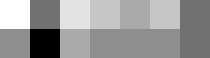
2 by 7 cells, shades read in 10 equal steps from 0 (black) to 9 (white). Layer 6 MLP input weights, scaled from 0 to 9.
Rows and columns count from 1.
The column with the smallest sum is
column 2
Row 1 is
9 4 8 7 6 7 4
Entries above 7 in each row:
2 0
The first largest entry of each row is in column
1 3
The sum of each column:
14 4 14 12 11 12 8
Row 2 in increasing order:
0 4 5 5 5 5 6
